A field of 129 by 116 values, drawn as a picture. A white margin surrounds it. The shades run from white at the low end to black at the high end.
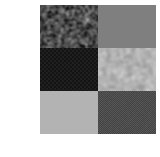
It is made of 3 by 2 panels. Panel 1,1: high, blotchy. Panel 1,2: middling, flat. Panel 2,1: very high, checkered, faint in contrast. Panel 2,2: low, blotchy, faint in contrast. Panel 3,1: low, flat. Panel 3,2: high, checkered, faint in contrast.
